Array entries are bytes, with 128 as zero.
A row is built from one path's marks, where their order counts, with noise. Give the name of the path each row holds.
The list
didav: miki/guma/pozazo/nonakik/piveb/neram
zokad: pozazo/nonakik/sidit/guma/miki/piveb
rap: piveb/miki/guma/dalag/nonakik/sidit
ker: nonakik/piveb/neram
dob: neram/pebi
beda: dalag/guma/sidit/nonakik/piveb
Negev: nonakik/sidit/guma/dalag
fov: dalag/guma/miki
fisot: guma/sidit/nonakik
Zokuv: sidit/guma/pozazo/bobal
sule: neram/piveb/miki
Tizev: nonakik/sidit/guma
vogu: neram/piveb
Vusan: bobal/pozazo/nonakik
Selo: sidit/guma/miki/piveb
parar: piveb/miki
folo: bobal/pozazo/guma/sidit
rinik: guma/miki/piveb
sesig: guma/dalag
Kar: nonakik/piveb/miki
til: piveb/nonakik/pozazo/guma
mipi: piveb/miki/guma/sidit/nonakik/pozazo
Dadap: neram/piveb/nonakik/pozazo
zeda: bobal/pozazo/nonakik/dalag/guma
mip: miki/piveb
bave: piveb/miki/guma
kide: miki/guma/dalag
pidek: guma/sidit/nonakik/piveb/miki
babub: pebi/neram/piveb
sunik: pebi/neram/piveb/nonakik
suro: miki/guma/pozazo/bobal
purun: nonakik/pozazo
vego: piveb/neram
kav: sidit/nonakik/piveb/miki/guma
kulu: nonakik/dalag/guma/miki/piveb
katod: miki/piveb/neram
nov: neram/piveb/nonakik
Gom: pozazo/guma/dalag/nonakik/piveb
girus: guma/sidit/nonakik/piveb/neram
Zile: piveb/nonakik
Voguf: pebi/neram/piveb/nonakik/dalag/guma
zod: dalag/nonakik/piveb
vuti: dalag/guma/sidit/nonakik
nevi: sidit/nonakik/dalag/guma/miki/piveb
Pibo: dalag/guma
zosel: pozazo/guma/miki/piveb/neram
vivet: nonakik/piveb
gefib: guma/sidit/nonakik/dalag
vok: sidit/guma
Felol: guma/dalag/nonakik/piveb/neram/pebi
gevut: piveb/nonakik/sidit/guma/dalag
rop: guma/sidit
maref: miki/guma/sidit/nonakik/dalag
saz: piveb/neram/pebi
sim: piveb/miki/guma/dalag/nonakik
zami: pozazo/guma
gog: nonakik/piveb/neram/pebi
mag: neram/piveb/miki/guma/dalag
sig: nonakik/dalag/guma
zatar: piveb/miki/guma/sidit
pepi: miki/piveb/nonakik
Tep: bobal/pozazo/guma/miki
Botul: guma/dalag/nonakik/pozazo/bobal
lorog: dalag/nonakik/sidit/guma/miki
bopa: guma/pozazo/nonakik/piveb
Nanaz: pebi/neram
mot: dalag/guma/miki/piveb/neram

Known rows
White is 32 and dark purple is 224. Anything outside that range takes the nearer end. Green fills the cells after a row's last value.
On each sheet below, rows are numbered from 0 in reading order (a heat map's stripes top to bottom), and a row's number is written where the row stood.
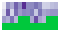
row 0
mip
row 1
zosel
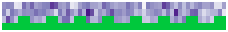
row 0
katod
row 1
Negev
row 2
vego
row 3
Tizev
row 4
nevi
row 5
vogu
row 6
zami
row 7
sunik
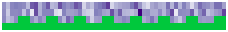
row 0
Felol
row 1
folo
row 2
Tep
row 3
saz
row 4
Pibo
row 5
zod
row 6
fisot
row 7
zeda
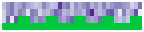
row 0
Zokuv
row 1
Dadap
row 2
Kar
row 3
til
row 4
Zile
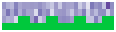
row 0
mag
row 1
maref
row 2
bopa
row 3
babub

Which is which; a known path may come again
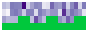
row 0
dob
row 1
katod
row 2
rop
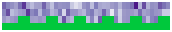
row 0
zeda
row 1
kulu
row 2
mot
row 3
Botul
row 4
gog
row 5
lorog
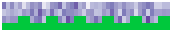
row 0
sule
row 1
vego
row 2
fov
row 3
vivet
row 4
maref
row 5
zosel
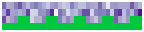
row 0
kav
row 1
Vusan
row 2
Dadap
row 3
vuti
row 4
vok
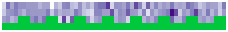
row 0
Selo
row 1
rap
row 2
suro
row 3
saz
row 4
kide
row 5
sim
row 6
Tizev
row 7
beda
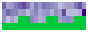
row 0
gevut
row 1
zokad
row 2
Pibo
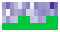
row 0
pepi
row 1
vogu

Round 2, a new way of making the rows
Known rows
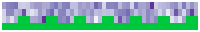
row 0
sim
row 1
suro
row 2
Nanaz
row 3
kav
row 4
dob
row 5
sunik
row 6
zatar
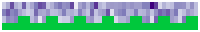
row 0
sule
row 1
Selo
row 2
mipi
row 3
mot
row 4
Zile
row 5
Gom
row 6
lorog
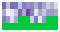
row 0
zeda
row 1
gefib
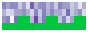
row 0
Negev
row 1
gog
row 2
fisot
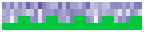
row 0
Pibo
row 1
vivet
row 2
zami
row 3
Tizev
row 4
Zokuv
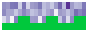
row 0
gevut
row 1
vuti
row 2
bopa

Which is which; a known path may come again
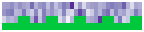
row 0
Zile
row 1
gog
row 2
rap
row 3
suro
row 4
girus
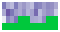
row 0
saz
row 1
fov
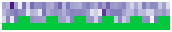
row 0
mag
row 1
purun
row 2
zami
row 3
folo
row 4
pidek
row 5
Negev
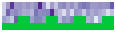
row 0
mip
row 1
zosel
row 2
Zokuv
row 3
vok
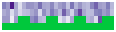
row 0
Voguf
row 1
ker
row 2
zatar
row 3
kide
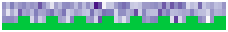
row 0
Vusan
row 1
rinik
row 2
lorog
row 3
zokad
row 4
sim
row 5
Tep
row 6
Felol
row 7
Tizev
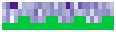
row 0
nevi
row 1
Kar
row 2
Dadap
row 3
sesig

